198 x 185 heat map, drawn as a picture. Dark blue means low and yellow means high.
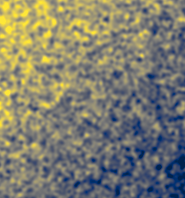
No lone cell stands out from its neighbours. No single row or column stands out from its neighbours. Values rise toward the top left. The values follow a bell shape. The bottom right is the ninth with the lowest average. The ninth with the highest average is the top left. The field is mottled with small blotches.
